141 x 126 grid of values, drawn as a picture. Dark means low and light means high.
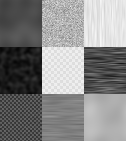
It is made of 3 by 3 panels. Panel 1,1: low, smooth, faint in contrast. Panel 1,2: high, fine-grained. Panel 1,3: very high, streaked downward, faint in contrast. Panel 2,1: very low, blotchy, faint in contrast. Panel 2,2: very high, checkered, faint in contrast. Panel 2,3: low, streaked across. Panel 3,1: low, checkered. Panel 3,2: middling, streaked across, faint in contrast. Panel 3,3: high, smooth, faint in contrast.
